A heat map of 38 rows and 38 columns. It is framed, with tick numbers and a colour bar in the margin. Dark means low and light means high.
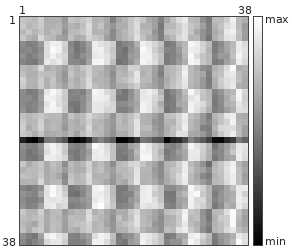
Mirror symmetry: none. Odd lines: row 21. Stripes: upright, repeating 5 times. Average level on the scale: 70%.
